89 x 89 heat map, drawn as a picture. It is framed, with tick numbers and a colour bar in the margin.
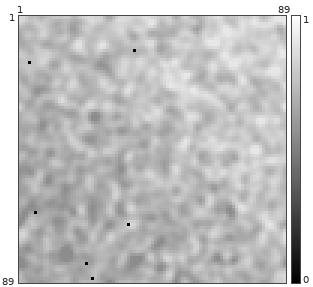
The field is mottled with small blotches. Neither half mirrors the other. Values rise toward the top right. Six lone cells stand out, each far lower than its neighbours. No single row or column stands out from its neighbours.
